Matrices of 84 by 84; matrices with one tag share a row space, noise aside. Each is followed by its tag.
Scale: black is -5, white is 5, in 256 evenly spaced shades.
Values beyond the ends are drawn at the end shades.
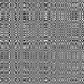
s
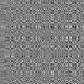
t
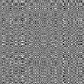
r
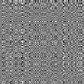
r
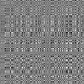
t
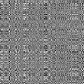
s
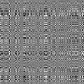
s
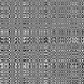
s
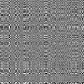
s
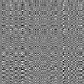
r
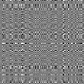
r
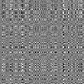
r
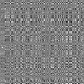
t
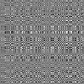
t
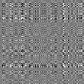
r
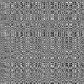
t
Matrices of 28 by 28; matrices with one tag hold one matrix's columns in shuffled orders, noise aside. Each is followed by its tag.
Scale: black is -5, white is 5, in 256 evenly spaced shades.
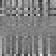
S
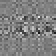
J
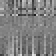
S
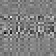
J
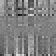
S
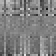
S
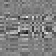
J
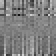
S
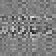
J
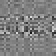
J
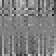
S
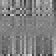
S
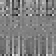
S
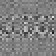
J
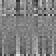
S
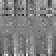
S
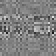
J
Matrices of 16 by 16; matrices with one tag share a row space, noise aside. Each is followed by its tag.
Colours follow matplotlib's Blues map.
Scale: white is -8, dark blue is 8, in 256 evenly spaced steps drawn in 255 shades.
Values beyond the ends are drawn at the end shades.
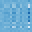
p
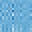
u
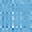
u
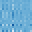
u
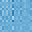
u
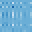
u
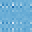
u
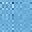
u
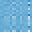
p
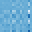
p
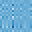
u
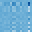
p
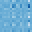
p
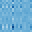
u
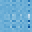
p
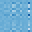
p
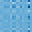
p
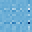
p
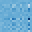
p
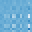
p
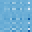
p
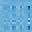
p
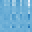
p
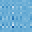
u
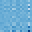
p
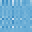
u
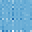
u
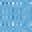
u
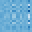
p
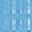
p
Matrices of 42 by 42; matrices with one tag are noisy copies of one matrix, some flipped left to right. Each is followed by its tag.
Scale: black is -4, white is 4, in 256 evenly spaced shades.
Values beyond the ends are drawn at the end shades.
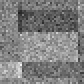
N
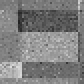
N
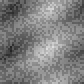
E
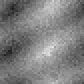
E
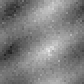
E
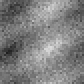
E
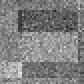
N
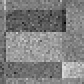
N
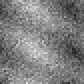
E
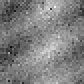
E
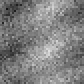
E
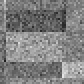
N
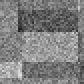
N
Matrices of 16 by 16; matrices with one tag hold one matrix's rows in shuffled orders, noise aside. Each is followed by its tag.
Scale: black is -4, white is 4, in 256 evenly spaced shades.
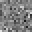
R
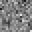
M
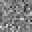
R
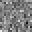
R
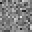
M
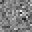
M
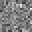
M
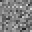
M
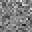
M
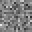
R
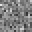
R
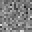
R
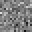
R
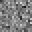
M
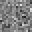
M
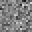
M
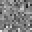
R
